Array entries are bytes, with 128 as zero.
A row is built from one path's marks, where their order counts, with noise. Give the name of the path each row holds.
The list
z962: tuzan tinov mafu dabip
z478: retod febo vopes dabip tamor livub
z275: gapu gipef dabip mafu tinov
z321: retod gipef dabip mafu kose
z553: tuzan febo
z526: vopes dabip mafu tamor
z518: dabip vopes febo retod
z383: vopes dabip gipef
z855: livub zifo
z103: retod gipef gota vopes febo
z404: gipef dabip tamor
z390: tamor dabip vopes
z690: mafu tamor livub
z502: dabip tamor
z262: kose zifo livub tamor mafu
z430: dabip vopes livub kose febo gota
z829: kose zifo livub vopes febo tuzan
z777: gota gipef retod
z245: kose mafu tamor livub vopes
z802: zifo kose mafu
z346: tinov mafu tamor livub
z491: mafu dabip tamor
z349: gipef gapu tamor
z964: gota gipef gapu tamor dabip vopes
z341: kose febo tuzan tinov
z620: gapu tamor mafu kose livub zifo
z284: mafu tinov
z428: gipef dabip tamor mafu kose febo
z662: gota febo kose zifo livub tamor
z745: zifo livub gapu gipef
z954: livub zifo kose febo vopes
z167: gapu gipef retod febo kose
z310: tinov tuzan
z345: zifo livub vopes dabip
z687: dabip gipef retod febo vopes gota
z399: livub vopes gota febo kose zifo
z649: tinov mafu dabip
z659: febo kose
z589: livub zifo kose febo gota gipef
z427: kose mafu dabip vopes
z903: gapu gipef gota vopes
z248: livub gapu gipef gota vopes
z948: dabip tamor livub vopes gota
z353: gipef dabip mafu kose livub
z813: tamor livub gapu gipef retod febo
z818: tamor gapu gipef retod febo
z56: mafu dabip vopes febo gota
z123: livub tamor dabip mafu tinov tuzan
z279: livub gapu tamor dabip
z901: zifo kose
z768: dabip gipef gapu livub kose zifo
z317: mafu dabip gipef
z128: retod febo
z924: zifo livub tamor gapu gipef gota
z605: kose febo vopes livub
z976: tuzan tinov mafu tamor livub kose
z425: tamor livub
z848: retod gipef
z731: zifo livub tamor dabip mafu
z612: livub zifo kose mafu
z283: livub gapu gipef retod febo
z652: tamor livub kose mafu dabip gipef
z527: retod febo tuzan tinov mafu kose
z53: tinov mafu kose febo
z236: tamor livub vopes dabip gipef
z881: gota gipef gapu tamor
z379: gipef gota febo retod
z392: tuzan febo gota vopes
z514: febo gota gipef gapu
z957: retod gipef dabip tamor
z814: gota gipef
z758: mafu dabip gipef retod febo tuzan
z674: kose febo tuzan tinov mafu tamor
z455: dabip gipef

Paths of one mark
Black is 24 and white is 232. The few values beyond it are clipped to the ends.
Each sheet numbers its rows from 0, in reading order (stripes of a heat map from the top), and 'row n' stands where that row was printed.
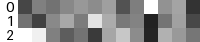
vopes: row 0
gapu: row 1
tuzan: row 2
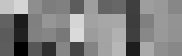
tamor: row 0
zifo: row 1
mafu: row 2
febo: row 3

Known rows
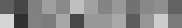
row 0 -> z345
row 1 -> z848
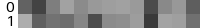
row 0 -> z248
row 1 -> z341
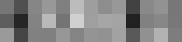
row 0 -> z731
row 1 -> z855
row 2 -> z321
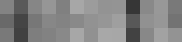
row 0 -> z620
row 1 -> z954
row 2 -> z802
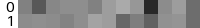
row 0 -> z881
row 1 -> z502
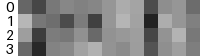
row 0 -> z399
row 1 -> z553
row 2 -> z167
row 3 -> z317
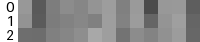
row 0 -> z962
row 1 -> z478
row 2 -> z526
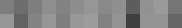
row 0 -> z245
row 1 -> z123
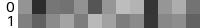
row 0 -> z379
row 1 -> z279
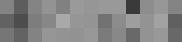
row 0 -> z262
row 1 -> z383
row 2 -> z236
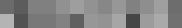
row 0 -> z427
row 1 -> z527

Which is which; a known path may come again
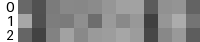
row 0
z430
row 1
z818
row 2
z248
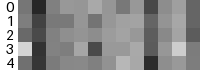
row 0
z275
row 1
z687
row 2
z903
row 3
z848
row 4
z589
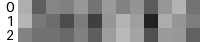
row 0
z957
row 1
z553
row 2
z392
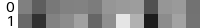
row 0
z829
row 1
z814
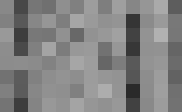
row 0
z518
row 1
z620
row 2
z167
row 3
z346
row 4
z502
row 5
z964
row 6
z881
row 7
z768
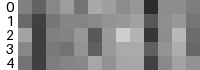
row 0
z690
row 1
z954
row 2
z777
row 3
z103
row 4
z802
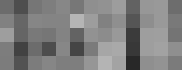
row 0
z605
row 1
z491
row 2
z674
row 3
z659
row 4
z662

